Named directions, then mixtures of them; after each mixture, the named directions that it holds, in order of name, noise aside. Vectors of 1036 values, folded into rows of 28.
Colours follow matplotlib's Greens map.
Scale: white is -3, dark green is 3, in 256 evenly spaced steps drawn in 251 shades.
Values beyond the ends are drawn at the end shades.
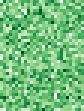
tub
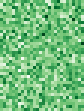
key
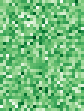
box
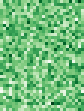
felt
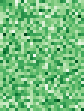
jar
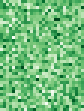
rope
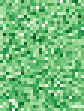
box, jar, tub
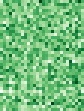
felt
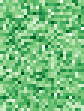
box, tub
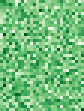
jar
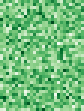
tub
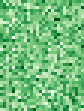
rope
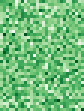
jar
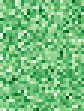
jar, key, tub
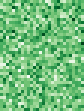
key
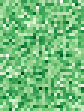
box, felt, tub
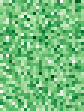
box, felt, key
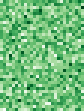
felt, rope, tub
